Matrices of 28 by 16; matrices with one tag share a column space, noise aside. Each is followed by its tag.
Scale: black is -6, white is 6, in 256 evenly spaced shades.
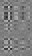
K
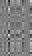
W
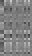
W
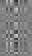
W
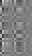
W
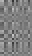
W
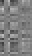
W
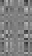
W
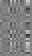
W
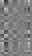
W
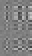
K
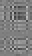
K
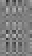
W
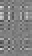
K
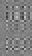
K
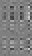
K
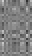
W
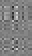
K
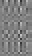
W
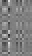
W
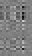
K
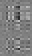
K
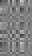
W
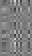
W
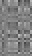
W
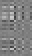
K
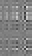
K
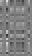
W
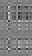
K
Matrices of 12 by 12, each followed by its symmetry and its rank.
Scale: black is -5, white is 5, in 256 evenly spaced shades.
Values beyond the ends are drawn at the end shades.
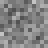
symmetric, full rank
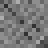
symmetric, full rank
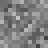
symmetric, full rank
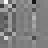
neither, rank two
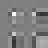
symmetric, rank one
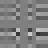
neither, rank one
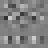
neither, rank two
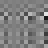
neither, rank one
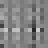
neither, rank two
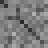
symmetric, full rank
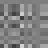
neither, rank one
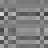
neither, rank one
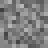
neither, full rank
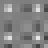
symmetric, rank one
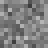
neither, full rank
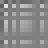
symmetric, rank one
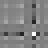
symmetric, rank one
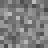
neither, full rank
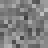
neither, full rank
